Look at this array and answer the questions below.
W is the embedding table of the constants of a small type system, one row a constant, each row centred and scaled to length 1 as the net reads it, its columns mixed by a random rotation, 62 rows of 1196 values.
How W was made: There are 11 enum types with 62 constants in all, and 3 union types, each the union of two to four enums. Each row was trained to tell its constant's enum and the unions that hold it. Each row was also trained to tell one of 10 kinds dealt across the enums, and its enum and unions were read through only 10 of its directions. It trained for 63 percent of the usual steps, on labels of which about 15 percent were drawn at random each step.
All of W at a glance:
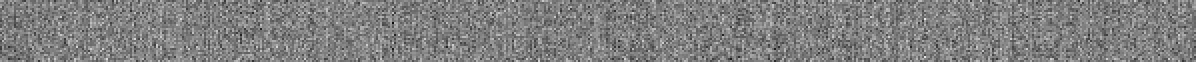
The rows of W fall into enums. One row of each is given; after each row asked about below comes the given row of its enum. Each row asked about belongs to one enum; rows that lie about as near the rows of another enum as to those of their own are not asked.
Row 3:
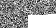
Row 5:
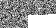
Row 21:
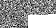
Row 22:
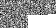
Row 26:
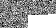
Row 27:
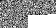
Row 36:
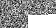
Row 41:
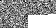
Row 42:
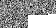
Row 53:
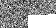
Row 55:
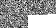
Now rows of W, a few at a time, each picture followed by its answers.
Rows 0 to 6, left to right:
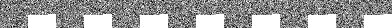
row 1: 53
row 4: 41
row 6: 5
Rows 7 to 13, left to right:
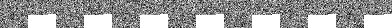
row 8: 55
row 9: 53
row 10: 41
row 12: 21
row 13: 21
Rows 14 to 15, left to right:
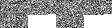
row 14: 53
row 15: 22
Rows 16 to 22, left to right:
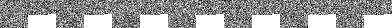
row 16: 42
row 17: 26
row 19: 22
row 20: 27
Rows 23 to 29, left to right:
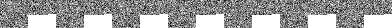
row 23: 55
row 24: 42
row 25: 55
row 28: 53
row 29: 36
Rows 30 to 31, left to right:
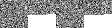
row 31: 22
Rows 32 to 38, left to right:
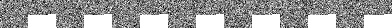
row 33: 36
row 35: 21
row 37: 21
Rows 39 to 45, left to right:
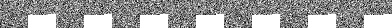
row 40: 42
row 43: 21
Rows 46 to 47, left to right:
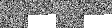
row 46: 42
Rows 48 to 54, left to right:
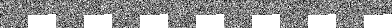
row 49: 22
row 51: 55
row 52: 22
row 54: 53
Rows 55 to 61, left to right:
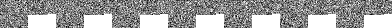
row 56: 42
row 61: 26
